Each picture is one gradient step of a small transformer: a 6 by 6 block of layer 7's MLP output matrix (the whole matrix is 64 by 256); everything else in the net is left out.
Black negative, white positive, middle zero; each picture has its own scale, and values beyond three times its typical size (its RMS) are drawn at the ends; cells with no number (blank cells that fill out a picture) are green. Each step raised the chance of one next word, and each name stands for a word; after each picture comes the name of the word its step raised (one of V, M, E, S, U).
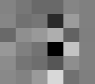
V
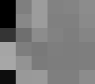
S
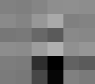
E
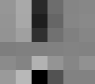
S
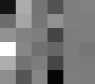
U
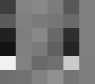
E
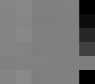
S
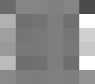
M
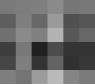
M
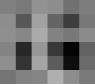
M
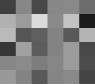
V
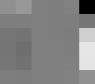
U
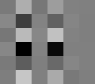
V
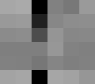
S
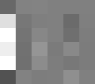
M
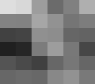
U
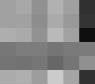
S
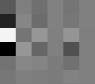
V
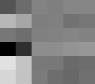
E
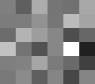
V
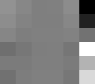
U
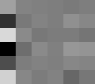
V
